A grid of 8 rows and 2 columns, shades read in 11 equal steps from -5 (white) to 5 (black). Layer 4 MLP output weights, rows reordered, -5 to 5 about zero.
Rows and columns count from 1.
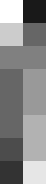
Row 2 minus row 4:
-4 2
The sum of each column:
0 -5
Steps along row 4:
down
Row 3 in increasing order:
0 0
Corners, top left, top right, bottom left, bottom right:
-5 4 3 -4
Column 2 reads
4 1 0 -1 -1 -2 -2 -4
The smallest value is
-5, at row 1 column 1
